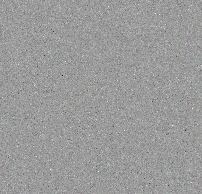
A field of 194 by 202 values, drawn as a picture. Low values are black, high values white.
Average level on the scale: 60%. Odd rows or columns: none. Grain: fine. Histogram: heavy tails on both sides. Stripes: none. Mirror symmetry: none.
